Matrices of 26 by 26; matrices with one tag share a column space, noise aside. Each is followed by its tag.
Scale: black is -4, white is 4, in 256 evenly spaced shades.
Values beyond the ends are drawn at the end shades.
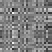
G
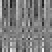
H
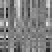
H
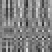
H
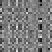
G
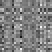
G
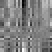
H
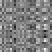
G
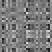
G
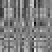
H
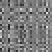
G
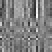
H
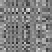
G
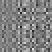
G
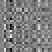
G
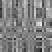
H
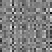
G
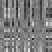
H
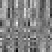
H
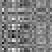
G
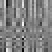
H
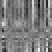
H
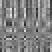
H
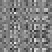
G
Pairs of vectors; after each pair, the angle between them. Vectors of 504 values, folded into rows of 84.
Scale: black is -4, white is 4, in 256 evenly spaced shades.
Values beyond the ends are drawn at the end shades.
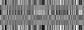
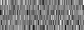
partly aligned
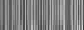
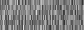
partly opposed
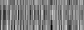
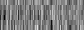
nearly parallel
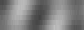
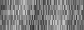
partly aligned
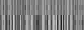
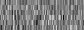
partly aligned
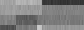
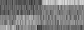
nearly opposite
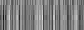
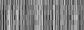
nearly parallel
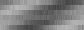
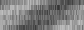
nearly parallel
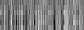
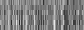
nearly opposite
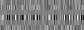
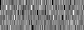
orthogonal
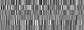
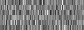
partly aligned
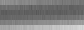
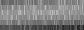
nearly opposite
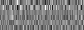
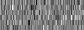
orthogonal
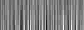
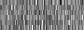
partly aligned
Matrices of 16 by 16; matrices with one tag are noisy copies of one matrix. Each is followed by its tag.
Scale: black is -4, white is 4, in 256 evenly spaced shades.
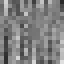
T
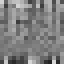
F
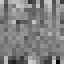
F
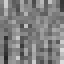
T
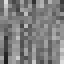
T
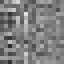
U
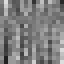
T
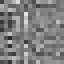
U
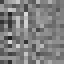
U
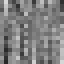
T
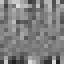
F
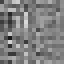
U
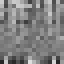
F
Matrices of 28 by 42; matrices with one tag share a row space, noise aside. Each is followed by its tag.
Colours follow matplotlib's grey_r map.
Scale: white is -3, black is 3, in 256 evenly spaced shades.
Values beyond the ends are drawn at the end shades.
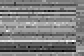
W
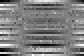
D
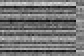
W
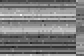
W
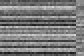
W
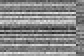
W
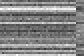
W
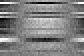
D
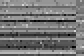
W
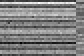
W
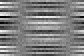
D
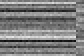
W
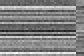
W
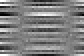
D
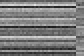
W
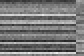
W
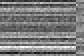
W
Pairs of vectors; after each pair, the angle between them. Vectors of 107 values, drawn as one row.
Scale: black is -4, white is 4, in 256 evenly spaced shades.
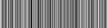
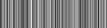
nearly opposite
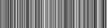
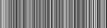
partly opposed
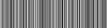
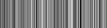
partly opposed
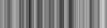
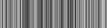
partly aligned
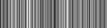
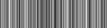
partly aligned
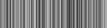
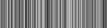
nearly opposite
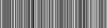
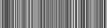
partly aligned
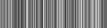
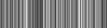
partly aligned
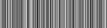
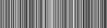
partly opposed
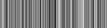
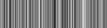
partly aligned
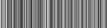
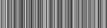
nearly parallel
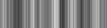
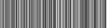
orthogonal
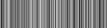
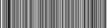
partly opposed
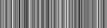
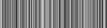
partly opposed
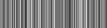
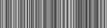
partly opposed
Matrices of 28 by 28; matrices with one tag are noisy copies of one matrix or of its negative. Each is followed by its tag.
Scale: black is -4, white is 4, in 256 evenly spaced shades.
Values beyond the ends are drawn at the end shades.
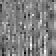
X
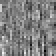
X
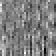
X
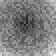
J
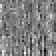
X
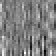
X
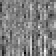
X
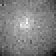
J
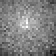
J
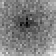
J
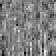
X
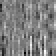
X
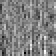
X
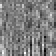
X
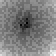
J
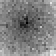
J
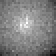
J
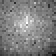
J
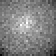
J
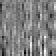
X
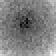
J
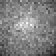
J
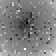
J
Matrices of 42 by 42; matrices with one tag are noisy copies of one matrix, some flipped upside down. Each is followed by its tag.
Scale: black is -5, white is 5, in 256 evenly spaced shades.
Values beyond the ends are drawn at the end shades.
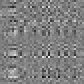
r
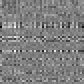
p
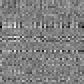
p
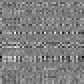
p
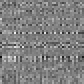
p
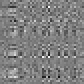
r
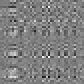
r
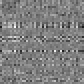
p
